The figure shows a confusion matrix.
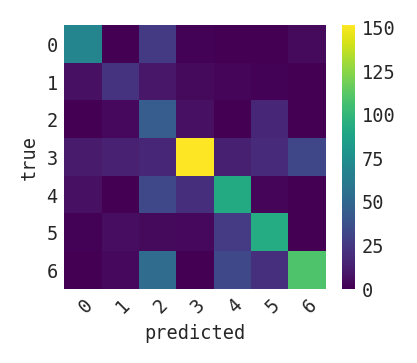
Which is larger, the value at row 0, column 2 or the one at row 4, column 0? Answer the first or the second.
the first
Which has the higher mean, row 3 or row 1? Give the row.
3
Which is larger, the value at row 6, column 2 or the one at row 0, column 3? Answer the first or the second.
the first
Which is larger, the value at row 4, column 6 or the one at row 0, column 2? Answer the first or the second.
the second
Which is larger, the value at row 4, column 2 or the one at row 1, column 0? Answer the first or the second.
the first
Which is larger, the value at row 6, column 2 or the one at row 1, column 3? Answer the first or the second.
the first
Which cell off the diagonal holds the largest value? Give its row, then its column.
6, 2
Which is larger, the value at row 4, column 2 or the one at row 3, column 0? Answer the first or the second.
the first
